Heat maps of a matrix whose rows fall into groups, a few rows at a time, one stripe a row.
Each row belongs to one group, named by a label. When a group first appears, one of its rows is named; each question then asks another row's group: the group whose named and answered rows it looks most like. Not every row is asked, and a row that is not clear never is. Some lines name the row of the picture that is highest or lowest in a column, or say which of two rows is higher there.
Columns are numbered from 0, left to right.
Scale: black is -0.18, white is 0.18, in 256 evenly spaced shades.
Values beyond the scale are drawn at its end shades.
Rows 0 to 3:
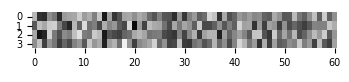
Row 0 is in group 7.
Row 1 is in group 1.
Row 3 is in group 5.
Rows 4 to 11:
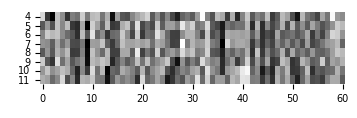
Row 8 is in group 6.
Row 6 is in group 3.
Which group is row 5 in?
6
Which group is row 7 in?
3
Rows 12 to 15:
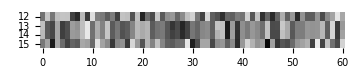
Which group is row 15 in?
5
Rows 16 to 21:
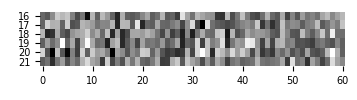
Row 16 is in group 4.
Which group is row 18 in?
7
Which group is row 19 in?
1
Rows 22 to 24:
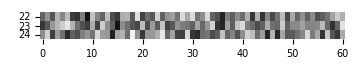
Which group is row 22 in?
6
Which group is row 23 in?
4
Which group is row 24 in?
5
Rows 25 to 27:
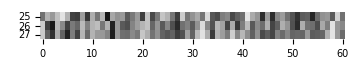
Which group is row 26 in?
7
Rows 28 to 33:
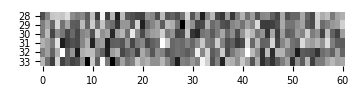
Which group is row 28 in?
4
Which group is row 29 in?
6
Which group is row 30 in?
5
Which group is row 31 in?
5
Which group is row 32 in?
1
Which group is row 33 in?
3
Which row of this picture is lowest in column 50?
33
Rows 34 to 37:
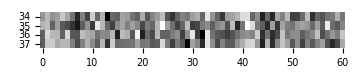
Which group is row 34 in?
3
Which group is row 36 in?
6
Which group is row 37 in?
1
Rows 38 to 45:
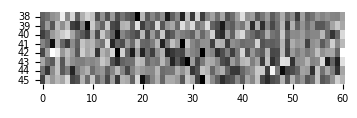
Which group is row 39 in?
6
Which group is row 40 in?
4
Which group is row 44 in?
5
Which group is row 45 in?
6
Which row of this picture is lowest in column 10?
44
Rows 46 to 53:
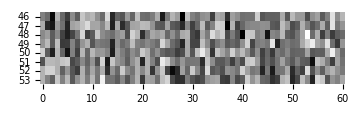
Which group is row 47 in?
7
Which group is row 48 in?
5
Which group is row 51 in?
1
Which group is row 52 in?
3
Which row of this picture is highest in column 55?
53
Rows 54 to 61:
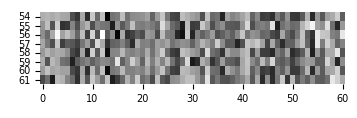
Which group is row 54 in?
3
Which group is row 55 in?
5
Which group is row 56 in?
4
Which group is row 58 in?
3
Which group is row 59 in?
5
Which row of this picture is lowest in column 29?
57
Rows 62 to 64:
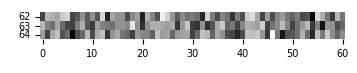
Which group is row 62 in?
1
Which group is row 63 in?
5
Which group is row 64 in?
5
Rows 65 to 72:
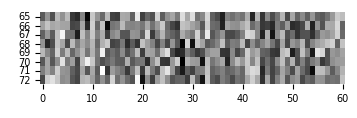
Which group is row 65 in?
6
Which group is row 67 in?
1
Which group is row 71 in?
1
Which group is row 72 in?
1
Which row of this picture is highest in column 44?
68
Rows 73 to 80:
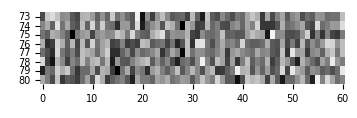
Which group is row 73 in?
1
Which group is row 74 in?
6
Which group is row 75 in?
5
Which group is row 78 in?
7
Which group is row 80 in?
5
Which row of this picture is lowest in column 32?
73
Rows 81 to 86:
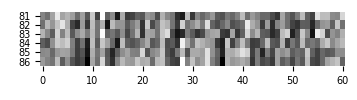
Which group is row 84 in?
4
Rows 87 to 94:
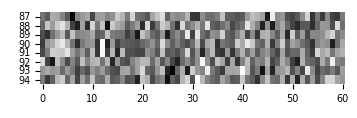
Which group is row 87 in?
5
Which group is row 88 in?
1
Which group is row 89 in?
4
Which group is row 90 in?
1
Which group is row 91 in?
4
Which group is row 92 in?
7
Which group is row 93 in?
3
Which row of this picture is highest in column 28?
88
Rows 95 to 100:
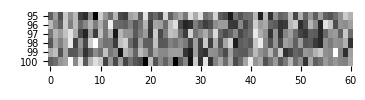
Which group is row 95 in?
6
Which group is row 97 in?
1
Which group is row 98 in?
1
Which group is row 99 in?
5
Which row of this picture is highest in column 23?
95
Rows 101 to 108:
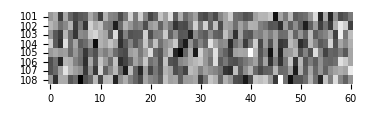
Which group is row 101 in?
5
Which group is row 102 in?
3
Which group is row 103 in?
7
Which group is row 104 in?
7
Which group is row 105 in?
3
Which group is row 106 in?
6
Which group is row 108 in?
5
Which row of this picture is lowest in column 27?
104
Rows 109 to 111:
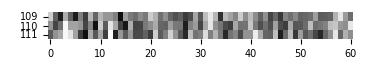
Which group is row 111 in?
1
